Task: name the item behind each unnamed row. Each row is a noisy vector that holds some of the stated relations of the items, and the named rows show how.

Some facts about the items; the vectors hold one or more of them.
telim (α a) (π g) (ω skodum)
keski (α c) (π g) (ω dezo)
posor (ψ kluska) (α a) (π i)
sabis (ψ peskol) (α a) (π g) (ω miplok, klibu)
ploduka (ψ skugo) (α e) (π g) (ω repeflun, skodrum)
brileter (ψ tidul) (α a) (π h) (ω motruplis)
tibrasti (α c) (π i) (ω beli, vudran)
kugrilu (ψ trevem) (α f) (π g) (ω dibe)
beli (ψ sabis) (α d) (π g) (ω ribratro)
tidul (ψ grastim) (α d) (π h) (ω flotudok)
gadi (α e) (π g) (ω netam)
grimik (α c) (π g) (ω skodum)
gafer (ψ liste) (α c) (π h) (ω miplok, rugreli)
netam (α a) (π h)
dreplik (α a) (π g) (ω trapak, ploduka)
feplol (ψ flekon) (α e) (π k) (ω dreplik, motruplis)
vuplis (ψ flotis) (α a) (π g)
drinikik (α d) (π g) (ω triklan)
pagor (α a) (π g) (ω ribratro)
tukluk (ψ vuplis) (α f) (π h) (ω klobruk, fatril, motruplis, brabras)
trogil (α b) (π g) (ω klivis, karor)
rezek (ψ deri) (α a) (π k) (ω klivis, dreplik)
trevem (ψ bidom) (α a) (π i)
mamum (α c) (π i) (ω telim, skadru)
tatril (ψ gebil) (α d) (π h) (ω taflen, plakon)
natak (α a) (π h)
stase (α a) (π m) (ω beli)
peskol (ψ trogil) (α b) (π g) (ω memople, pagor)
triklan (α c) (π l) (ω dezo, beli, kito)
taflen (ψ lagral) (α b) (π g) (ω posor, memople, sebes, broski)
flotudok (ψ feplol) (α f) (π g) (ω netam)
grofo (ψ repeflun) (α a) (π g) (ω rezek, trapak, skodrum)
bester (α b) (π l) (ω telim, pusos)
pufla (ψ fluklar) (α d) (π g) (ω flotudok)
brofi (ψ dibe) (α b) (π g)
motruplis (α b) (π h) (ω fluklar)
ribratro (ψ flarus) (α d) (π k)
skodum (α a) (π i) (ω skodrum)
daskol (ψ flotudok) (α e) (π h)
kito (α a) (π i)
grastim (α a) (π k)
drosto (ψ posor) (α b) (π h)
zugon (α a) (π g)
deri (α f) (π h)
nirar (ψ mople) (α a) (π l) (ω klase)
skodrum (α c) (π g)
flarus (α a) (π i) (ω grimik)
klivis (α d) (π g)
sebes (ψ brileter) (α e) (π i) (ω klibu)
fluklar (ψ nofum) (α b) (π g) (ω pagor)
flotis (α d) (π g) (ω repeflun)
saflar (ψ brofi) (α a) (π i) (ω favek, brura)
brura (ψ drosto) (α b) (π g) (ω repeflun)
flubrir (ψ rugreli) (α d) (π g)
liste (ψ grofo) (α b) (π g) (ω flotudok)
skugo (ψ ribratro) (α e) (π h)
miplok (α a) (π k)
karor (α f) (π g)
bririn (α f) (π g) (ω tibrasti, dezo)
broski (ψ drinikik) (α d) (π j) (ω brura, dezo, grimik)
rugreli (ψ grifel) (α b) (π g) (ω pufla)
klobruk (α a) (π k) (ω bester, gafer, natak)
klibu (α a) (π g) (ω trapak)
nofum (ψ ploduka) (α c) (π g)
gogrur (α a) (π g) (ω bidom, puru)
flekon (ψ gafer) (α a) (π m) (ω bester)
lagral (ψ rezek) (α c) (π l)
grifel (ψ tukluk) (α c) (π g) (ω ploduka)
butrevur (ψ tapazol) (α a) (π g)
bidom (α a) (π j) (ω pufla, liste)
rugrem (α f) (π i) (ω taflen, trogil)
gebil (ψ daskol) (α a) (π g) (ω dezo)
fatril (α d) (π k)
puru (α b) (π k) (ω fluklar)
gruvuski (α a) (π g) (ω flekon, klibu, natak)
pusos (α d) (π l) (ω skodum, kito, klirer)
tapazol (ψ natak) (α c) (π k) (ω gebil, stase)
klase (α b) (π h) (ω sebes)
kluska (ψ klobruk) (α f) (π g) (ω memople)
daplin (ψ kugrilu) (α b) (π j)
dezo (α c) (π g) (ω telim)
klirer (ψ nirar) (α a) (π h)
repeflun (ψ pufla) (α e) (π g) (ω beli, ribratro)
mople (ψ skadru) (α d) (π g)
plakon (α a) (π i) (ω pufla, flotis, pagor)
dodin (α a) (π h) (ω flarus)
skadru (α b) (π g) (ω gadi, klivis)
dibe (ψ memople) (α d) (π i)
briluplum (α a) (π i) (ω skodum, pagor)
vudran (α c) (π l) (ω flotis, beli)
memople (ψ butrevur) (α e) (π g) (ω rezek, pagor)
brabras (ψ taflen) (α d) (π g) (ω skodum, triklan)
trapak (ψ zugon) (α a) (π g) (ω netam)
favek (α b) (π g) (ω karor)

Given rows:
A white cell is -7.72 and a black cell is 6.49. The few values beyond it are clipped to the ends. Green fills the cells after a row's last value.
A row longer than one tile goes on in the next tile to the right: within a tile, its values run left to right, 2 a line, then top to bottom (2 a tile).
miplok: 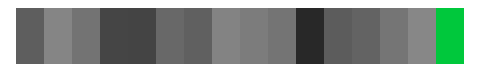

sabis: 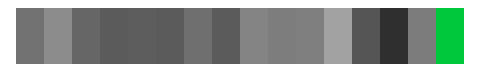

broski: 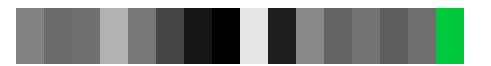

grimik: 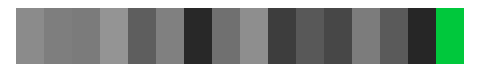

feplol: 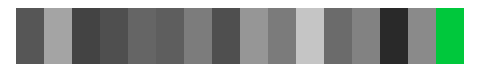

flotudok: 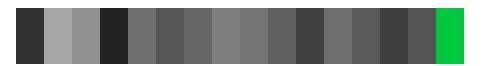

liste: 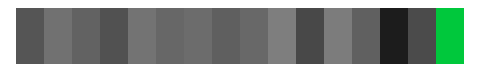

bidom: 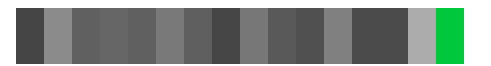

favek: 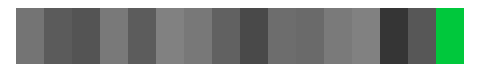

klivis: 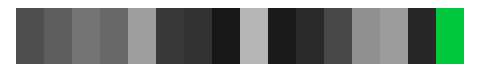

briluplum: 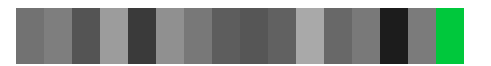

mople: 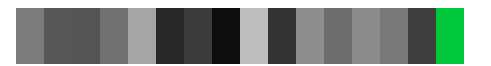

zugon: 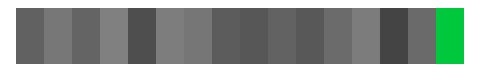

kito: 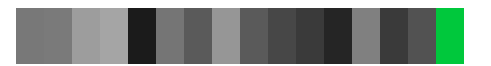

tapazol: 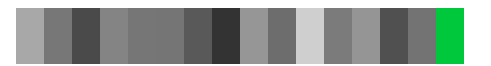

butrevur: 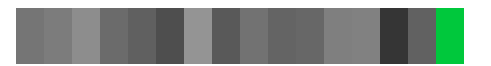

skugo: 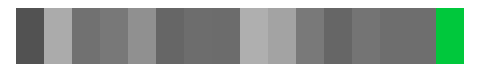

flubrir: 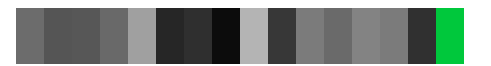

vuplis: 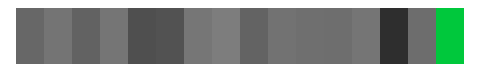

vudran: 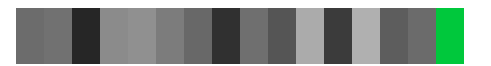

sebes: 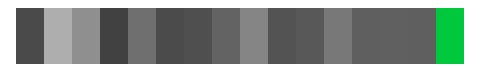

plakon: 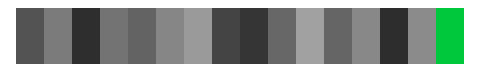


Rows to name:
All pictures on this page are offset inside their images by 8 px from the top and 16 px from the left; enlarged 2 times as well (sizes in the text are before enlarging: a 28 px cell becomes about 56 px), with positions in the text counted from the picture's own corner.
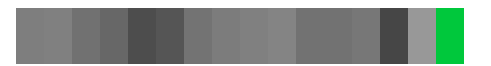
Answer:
rezek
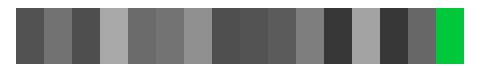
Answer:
stase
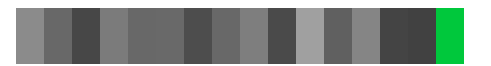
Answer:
grifel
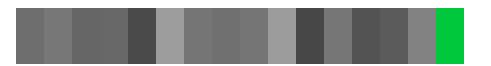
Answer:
klase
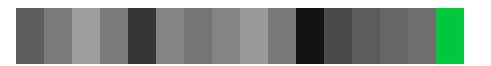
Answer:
natak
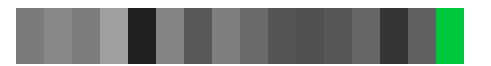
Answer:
flarus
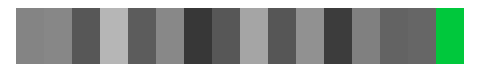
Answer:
triklan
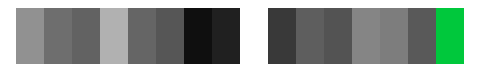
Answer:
pusos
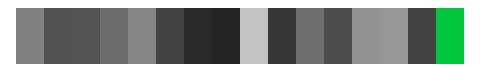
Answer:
fatril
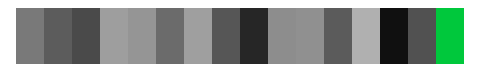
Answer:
fluklar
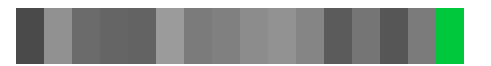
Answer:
deri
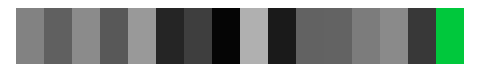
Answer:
dibe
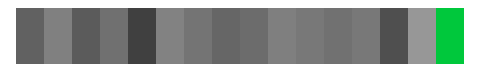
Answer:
grastim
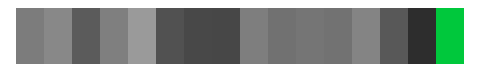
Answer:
nofum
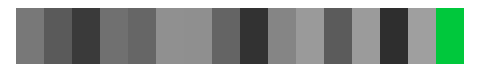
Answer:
puru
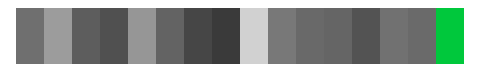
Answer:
gafer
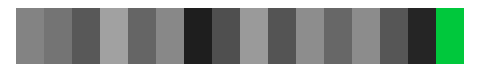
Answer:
keski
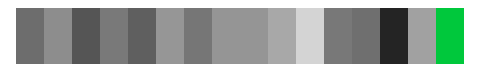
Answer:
tukluk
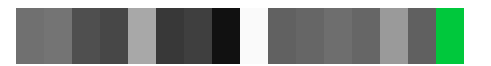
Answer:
tidul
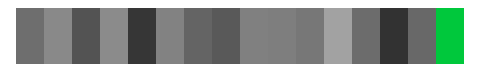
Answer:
gruvuski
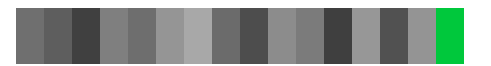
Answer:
motruplis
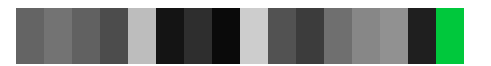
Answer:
pufla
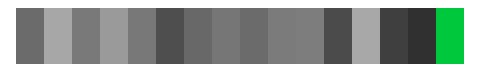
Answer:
ploduka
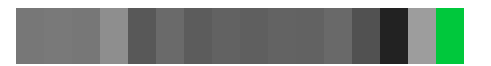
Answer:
daplin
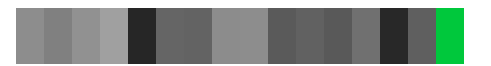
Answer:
gebil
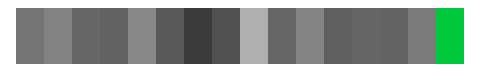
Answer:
lagral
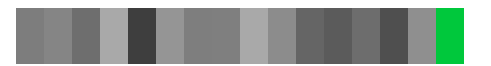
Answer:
dodin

